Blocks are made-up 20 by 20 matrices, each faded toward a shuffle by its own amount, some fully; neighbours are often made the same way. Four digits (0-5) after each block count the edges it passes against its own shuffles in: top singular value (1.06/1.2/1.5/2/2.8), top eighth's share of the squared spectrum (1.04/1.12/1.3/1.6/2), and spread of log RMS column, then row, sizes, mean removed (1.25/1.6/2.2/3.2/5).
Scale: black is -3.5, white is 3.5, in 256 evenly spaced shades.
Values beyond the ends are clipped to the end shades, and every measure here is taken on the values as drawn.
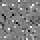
0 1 0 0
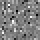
1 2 1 0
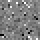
0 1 0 0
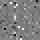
1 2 0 0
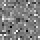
0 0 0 0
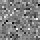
0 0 0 0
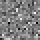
0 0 0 0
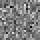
0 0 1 0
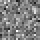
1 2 2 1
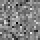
0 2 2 0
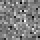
1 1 0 0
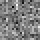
0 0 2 0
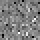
0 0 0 0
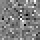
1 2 1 0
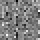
1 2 2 0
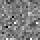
1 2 0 1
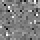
2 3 0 1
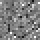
1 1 1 0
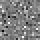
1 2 0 0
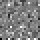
2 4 1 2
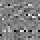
3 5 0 2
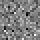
1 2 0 0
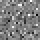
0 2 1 0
